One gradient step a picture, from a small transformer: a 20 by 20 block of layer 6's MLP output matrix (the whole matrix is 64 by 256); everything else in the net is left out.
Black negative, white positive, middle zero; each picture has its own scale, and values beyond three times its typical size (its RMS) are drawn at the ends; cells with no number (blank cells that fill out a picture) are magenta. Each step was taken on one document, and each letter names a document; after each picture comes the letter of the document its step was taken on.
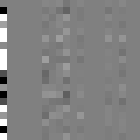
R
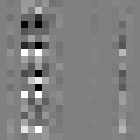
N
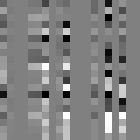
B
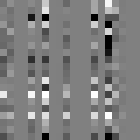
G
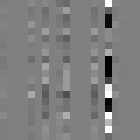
G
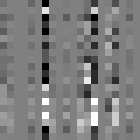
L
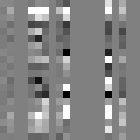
B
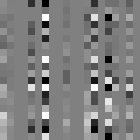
L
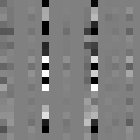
L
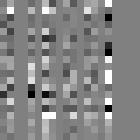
G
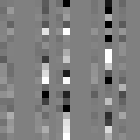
B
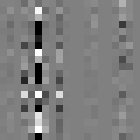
N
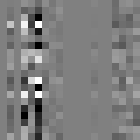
N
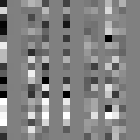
G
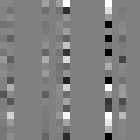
B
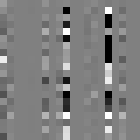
B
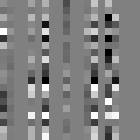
G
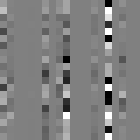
B
